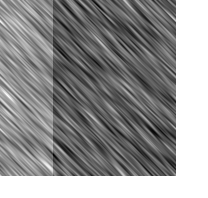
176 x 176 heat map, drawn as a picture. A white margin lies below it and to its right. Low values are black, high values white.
The grain runs diagonally down to the right. Overall the values sit about 40% of the way up the scale. A vertical seam about 30% of the way across splits the table, and the left part is higher.
